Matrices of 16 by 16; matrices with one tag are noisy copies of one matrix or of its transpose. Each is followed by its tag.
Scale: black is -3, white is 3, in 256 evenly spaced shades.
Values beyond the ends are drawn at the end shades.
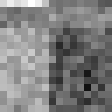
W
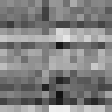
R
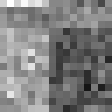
W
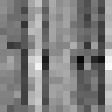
R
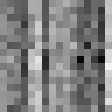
R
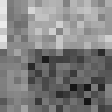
W
